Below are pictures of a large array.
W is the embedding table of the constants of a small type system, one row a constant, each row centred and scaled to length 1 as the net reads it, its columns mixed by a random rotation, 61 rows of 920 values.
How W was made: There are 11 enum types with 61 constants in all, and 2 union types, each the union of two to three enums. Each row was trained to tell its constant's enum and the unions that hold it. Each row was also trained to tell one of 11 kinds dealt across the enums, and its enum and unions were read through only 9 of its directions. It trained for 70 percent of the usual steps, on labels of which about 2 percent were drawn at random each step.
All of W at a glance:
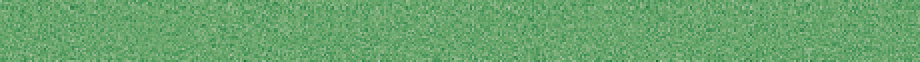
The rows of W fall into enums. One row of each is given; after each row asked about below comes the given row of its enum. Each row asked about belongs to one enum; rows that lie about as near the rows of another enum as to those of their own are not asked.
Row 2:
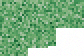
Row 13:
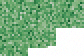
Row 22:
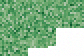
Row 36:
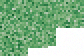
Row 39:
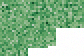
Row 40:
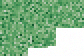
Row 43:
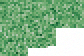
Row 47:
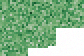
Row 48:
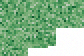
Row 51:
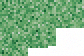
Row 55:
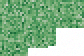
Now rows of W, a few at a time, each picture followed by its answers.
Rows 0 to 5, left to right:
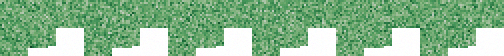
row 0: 51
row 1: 55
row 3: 13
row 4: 2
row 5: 39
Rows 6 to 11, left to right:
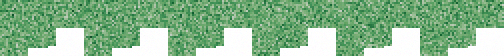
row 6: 36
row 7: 36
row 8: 36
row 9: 48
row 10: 40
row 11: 13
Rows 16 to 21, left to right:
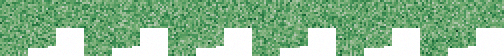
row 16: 40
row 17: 51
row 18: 40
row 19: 51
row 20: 40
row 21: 51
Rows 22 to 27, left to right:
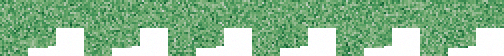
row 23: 2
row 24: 48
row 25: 48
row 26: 47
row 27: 55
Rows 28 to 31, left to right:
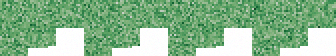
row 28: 2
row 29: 51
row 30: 2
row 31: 2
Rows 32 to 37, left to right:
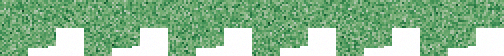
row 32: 13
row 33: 47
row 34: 55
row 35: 13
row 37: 43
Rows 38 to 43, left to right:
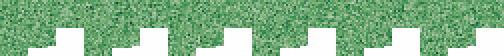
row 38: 2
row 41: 55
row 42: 47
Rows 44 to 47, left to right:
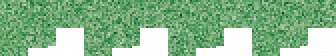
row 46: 36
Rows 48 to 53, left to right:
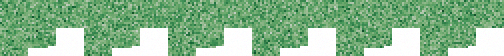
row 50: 47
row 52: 55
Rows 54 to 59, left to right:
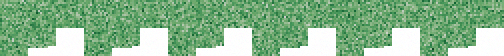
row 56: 51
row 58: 36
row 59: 47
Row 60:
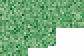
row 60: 55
